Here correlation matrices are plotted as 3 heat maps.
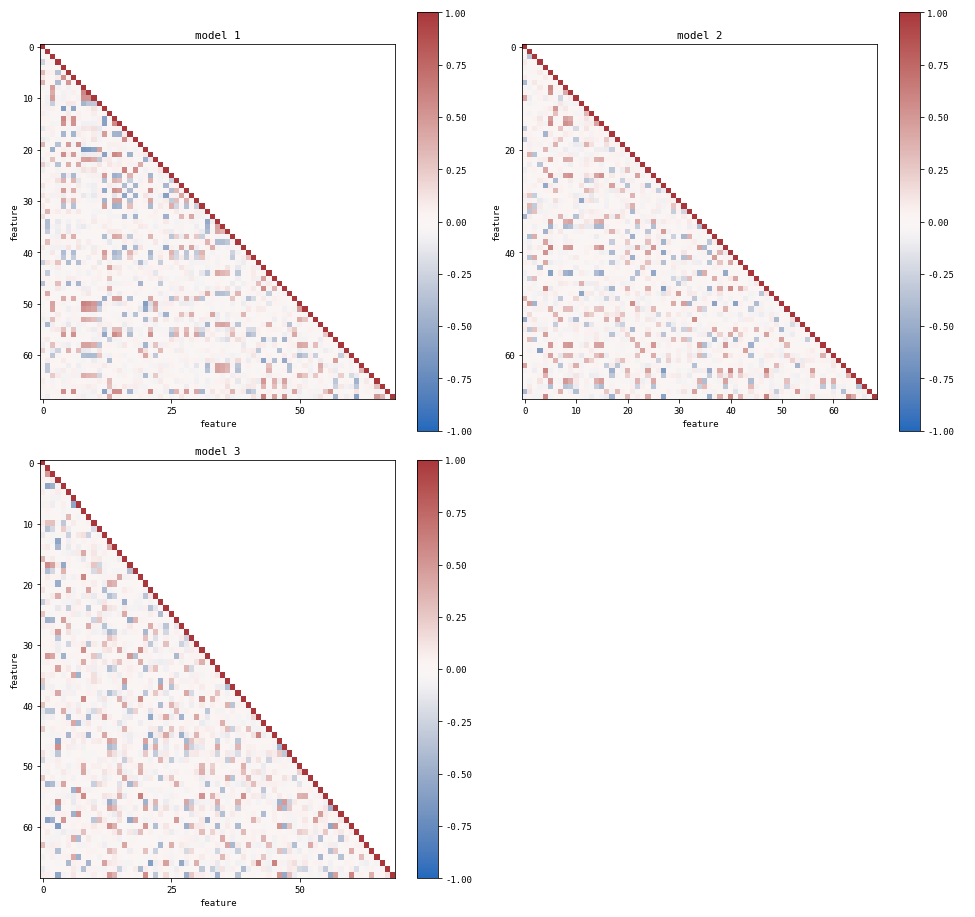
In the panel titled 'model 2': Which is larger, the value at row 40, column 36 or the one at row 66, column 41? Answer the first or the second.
the second
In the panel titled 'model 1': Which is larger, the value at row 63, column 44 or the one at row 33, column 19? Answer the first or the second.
the first
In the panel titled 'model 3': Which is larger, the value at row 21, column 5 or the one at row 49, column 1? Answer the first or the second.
the first
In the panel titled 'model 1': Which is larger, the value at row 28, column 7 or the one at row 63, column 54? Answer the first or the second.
the second
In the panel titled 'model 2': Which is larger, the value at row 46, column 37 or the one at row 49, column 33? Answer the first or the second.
the first
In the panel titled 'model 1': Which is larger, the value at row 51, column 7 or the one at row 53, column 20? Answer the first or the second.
the first
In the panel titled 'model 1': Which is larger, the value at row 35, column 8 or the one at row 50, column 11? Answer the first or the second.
the first
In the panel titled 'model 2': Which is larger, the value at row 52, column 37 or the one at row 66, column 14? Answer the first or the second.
the first
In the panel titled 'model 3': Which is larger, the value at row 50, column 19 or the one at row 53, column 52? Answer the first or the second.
the first
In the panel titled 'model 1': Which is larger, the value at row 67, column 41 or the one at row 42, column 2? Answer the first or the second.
the second
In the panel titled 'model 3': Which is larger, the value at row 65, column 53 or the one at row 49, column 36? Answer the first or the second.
the first
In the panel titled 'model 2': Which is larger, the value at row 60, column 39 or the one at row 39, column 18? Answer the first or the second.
the first
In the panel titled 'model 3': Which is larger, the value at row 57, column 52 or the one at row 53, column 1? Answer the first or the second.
the first
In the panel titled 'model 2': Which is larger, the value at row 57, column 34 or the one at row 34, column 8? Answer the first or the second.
the second
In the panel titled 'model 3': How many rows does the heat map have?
69
